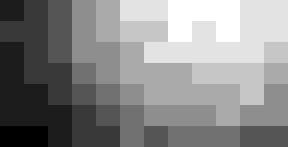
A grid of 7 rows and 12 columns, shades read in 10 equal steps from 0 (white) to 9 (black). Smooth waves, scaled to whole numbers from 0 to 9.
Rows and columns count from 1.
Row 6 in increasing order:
3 4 4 4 4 4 5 6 7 8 8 8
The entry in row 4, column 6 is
3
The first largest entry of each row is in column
1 1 1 1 1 1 1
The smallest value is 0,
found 5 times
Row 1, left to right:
8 7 6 4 3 1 1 0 0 0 1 1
